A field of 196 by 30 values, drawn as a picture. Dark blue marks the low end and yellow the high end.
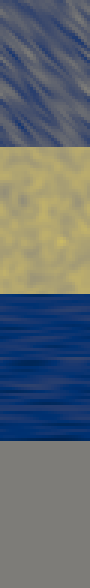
It is made of 4 by 1 panels. Panel 1,1: low, slanting down to the right. Panel 2,1: high, blotchy, faint in contrast. Panel 3,1: very low, streaked across, faint in contrast. Panel 4,1: middling, flat.
